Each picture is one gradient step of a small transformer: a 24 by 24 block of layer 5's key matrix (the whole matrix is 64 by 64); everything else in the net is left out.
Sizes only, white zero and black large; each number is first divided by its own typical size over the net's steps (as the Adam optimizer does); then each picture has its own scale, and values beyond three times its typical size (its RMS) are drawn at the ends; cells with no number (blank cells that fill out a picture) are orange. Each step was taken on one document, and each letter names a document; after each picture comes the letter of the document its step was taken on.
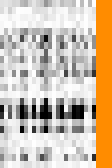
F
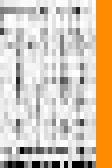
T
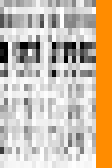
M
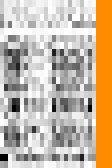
M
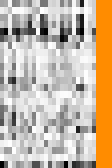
T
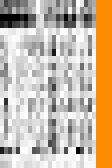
M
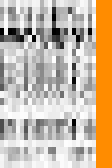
T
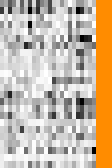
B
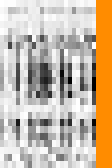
T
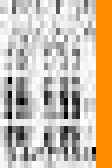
B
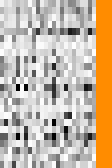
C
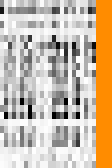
B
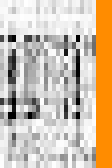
B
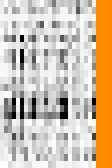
B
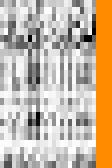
T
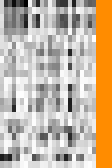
M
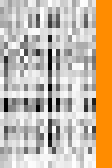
M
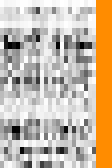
T
